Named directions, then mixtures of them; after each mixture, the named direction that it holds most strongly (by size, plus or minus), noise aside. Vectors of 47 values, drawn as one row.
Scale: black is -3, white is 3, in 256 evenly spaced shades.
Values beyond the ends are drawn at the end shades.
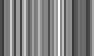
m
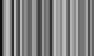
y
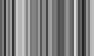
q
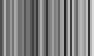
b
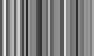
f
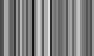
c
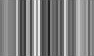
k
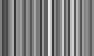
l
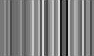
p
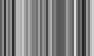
q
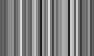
l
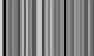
f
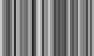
y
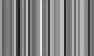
f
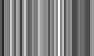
m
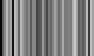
y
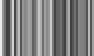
y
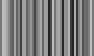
l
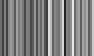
l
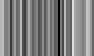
m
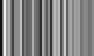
y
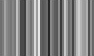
k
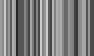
q
